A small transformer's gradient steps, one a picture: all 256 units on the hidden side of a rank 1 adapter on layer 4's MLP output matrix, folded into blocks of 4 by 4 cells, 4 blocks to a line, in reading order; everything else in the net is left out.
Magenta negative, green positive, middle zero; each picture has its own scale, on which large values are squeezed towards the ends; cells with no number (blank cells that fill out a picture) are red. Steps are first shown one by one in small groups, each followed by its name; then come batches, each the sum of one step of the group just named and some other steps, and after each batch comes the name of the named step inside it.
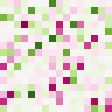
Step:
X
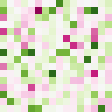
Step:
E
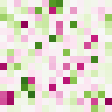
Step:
X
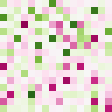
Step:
X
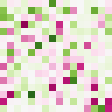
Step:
X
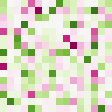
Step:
E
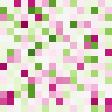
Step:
X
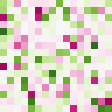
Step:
E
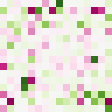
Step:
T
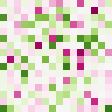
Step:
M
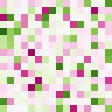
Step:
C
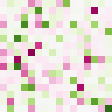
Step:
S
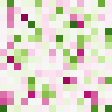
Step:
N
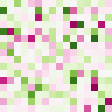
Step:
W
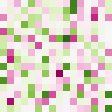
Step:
M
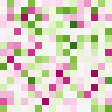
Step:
N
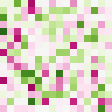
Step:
W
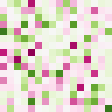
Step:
S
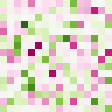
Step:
M
